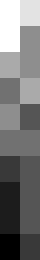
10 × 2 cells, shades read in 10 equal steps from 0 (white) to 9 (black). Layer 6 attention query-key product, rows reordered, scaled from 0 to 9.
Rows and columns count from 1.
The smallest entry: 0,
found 2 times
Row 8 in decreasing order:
8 6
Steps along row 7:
down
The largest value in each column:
9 7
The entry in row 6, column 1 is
5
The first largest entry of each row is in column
2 2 2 1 2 1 1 1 1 1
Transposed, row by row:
0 0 3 5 4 5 7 8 8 9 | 1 4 4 3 6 5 6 6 6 7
